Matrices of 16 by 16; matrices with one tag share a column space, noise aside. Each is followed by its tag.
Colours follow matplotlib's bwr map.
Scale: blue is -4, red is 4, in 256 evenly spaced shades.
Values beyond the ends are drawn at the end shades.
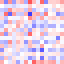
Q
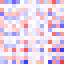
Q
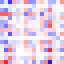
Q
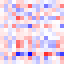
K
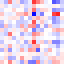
Q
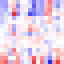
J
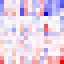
J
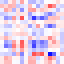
K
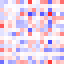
Q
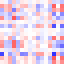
K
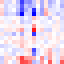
J
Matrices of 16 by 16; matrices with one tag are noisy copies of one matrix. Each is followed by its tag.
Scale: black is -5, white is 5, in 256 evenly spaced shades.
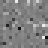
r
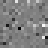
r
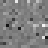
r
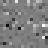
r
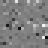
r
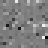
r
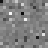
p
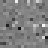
r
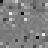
p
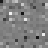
p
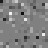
p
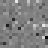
r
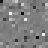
p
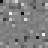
p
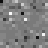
p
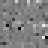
r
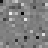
p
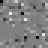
p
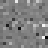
r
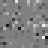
r
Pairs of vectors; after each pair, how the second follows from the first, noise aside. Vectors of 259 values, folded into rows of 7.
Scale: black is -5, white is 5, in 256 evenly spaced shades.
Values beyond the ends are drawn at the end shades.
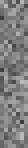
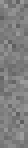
shrunk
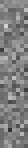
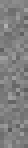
shrunk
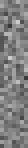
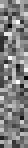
scaled up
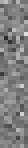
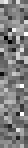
scaled up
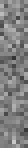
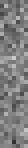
negated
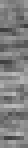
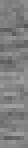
shrunk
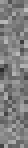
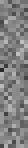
sign-scrambled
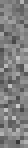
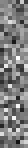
scaled up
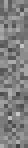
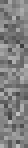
sign-scrambled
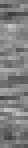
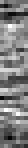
scaled up
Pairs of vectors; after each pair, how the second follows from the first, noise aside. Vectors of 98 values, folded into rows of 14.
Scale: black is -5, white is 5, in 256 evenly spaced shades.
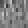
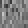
sign-scrambled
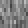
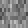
sign-scrambled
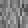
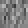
shuffled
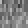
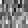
scaled up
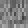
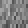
shuffled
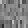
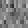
shuffled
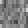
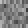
sign-scrambled
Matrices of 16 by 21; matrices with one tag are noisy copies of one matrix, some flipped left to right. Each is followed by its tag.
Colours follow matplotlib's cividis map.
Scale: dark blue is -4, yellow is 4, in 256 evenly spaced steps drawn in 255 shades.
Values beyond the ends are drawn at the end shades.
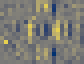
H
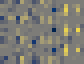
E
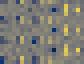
E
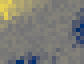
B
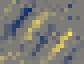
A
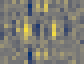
H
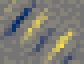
A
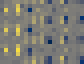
E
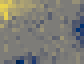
B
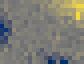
B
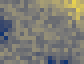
B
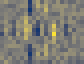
H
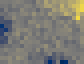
B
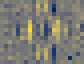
H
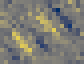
A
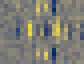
H
